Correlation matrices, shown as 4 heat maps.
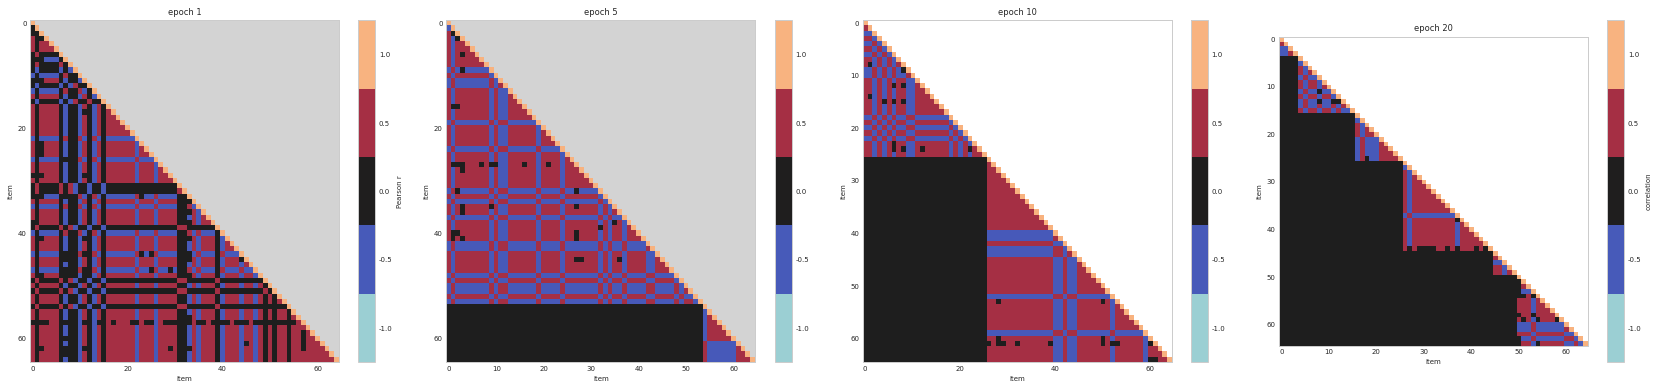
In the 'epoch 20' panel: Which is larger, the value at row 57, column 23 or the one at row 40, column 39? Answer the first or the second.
the second
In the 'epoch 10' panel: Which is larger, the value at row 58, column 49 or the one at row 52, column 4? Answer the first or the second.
the first
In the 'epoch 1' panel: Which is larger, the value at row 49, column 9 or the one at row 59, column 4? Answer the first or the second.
the second
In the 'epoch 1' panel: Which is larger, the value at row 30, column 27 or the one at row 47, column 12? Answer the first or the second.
the first
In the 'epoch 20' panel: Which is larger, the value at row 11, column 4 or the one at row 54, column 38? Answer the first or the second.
the second
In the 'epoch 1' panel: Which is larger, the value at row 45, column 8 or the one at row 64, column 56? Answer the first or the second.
the second
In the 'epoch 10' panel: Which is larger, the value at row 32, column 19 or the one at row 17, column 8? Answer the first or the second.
the second
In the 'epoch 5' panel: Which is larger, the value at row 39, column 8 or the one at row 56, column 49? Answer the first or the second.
the first
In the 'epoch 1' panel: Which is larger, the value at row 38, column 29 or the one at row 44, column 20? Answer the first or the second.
the first
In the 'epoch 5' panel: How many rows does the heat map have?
65
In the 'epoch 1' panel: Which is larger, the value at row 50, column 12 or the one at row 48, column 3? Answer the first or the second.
the second
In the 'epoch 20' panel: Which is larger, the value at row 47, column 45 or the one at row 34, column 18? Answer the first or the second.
the second
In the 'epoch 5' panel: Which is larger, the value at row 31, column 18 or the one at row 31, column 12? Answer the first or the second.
the first
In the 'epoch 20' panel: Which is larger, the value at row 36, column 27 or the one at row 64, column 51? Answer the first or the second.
the second
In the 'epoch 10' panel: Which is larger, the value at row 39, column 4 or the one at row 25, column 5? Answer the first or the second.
the second
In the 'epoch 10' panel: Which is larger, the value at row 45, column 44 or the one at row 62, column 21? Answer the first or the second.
the second
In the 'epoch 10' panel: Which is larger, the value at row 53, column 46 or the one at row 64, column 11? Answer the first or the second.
the first
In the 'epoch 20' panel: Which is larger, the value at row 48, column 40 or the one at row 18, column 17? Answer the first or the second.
the first
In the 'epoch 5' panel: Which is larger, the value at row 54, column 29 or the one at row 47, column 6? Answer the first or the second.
the second
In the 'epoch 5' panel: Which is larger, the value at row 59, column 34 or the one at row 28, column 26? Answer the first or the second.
the second
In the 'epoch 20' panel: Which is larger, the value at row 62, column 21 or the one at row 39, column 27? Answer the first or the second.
the first
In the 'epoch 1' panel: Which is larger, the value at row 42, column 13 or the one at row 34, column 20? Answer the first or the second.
the second
